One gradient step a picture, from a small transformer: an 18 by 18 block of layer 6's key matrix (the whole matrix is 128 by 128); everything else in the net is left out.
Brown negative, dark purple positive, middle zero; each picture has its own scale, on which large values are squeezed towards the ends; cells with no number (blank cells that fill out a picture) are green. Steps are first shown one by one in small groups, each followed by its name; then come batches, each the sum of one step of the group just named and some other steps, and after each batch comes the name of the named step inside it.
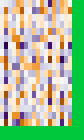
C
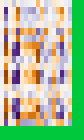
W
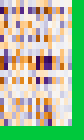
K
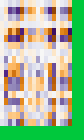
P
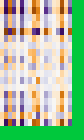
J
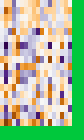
C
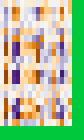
W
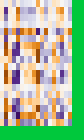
W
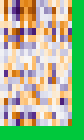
P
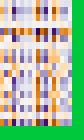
P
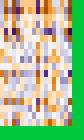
P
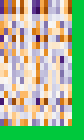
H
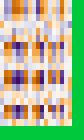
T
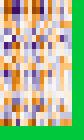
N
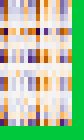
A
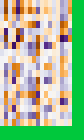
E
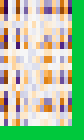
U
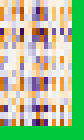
E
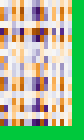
H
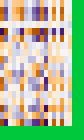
T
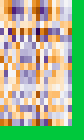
N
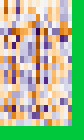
E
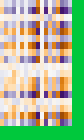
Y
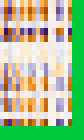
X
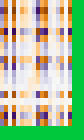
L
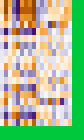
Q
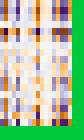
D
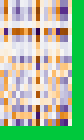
D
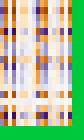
L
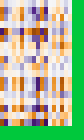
Y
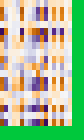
Q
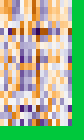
Q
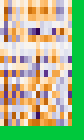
X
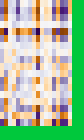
D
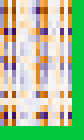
L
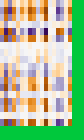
X
